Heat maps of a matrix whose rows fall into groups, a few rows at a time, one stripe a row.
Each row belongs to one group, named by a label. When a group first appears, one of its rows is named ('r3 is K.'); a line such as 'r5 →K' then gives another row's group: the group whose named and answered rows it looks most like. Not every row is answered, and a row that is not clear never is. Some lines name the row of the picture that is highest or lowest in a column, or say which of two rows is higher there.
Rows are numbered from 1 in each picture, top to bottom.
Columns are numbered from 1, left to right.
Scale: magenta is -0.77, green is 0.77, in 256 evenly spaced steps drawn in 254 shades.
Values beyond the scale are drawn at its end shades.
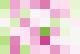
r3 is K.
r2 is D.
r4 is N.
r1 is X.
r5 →X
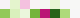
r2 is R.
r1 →K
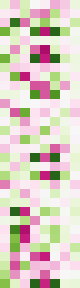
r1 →D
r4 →R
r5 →K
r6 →X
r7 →R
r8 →X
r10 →X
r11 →R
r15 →N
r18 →R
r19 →D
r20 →R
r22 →K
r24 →K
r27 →K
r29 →X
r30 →D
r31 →X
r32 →R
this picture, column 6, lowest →17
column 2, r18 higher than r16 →Yes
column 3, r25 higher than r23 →Yes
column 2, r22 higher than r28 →No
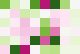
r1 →R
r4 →N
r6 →K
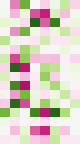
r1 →D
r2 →X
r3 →R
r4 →D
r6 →D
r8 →K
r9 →N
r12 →K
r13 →R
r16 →X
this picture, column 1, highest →13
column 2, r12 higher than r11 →Yes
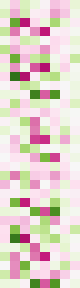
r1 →D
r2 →D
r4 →X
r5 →D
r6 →X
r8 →X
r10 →D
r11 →R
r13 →X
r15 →N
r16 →X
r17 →D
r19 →X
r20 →D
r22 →X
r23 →K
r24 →R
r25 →N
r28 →N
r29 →X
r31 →D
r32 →R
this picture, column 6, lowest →18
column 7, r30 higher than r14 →Yes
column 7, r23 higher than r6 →Yes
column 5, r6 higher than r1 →No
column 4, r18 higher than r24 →No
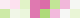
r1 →X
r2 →N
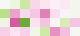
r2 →X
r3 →D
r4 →N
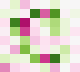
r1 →K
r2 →R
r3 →K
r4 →K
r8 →N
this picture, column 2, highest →3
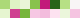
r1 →R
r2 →D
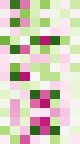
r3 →K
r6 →K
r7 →X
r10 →D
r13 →D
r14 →X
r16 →K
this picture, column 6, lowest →13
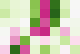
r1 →R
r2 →R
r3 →R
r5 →D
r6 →K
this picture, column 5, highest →6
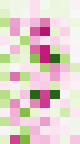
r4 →X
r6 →X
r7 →R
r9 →D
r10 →X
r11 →R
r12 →X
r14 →X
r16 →D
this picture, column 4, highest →11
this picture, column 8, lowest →16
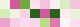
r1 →D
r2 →R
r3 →N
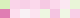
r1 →X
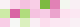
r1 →N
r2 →D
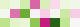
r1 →N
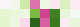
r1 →N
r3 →R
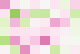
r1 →N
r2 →K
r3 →D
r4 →X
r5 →X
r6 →K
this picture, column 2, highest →2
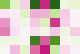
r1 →R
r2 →X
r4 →N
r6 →X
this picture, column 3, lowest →1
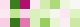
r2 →K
